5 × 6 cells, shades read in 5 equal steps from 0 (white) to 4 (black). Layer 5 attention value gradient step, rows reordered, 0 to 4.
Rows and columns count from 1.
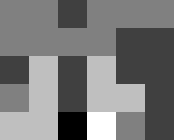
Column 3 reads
3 2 3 3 4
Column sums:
10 7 15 6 11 14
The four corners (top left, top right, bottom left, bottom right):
2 2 1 3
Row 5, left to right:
1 1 4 0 2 3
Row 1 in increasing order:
2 2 2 2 2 3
